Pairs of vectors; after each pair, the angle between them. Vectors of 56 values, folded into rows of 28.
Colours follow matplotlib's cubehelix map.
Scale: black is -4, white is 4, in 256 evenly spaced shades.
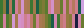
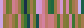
partly opposed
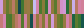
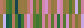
orthogonal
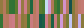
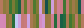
partly opposed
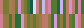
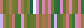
nearly parallel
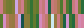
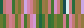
partly opposed
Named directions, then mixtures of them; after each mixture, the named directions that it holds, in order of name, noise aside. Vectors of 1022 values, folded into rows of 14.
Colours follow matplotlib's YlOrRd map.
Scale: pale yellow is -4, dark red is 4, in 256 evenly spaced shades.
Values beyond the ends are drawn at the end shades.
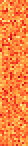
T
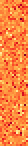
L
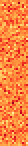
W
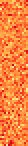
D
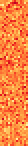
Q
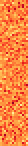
L, W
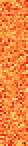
D, W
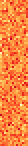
L, T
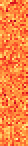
Q, T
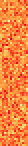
D, T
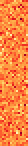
L, Q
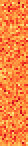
W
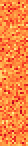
W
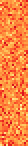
D, L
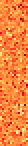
L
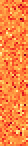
L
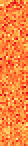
Q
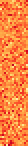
D
